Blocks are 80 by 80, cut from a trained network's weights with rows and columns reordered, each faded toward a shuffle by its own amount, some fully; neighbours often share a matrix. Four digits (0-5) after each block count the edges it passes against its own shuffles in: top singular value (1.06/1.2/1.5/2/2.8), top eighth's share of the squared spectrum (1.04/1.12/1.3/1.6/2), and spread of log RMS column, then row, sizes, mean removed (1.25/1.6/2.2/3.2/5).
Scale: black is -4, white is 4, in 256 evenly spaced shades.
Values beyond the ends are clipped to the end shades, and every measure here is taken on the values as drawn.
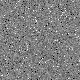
0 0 0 0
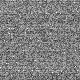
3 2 0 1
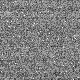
2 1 0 0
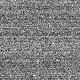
3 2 0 1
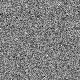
0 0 0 0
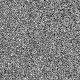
0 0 0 0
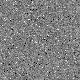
0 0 0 0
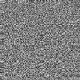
4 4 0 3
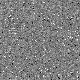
2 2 1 0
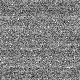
3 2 0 0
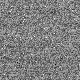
1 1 0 0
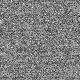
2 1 0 0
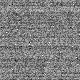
3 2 0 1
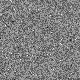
0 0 0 0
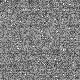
2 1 0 0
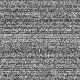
4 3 1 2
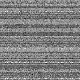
5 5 2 3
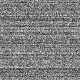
4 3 0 2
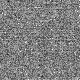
2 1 0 0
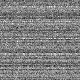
5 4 1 3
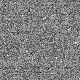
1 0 0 0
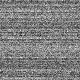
4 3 1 2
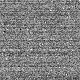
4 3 0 1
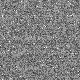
1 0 0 0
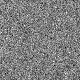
1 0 0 0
